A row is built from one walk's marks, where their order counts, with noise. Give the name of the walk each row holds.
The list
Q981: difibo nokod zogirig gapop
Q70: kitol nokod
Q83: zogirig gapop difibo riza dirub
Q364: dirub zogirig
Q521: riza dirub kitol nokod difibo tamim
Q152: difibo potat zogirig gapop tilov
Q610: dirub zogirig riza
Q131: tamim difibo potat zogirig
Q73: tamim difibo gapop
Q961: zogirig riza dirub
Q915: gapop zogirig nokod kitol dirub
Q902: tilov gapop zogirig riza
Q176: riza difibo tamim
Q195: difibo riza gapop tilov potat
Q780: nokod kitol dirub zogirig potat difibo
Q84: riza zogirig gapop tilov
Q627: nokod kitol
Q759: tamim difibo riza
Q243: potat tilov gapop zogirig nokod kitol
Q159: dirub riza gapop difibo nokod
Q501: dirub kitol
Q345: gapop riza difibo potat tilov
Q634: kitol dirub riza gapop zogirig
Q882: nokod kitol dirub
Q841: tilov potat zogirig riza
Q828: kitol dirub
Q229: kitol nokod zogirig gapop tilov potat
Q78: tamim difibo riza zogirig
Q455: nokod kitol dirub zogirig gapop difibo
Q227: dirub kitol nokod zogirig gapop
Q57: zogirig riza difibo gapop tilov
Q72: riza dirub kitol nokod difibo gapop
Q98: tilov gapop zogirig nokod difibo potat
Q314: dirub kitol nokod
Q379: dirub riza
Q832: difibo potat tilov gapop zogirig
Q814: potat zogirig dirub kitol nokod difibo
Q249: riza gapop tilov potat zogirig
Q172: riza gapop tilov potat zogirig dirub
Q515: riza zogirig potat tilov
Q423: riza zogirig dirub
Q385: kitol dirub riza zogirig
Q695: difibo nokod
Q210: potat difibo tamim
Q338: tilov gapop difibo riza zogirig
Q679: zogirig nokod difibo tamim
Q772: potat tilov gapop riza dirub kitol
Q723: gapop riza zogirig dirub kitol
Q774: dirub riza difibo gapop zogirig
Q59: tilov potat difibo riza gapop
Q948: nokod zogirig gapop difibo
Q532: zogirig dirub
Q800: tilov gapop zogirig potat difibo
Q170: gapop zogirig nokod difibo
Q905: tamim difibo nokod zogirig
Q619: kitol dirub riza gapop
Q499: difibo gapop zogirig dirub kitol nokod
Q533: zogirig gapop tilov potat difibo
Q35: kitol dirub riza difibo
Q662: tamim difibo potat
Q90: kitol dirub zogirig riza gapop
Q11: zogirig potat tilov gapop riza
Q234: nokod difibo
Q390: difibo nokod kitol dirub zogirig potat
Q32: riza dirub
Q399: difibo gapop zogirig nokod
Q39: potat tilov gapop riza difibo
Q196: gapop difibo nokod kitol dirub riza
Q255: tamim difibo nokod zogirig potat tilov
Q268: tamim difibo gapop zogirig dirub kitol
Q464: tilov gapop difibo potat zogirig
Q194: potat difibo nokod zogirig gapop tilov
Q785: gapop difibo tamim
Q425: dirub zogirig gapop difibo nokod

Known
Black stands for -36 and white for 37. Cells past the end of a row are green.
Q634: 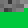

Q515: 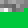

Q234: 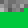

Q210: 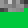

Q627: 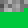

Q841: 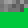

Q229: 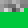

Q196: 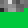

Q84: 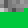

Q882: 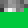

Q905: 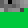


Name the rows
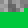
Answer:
Q98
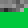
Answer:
Q90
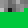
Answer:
Q800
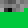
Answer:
Q455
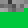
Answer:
Q249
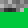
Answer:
Q59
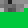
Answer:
Q832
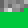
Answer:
Q70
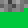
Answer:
Q131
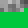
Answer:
Q662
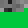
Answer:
Q774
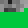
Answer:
Q981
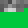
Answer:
Q532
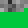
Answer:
Q464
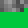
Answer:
Q610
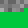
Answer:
Q814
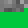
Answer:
Q902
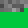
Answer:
Q385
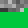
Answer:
Q619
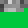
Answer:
Q501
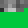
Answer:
Q961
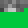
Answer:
Q423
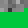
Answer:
Q780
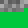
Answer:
Q159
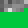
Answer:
Q499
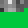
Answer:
Q379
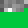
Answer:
Q314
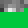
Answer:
Q915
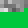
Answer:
Q345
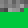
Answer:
Q679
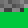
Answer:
Q78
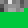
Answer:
Q772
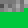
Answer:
Q243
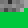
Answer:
Q227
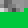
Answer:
Q152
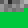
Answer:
Q425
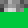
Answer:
Q828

